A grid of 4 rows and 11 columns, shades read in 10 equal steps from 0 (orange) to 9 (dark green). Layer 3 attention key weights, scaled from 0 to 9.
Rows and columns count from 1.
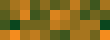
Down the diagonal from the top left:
5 4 5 2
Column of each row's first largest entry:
10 4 2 7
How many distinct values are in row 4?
7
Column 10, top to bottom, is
7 5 3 5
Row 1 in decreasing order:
7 6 6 5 5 5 4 3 3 2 2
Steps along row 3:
up down same same down up up down same up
